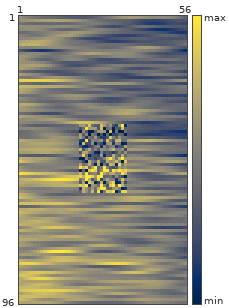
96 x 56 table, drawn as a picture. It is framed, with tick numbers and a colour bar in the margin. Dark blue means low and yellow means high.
The values follow a bell shape. The halves do not mirror each other. On average the colour sits 50% of the way up the scale. There is an overall slope up to the bottom left. The centre is the roughest part. An odd patch, rougher than its surroundings, sits in the centre.
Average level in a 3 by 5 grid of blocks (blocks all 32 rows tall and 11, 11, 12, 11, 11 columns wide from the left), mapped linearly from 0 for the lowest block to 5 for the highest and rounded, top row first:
32110 | 43221 | 54332
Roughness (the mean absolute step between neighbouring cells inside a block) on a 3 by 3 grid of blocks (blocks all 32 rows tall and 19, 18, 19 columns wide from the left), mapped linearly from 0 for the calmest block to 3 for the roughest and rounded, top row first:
000
030
000
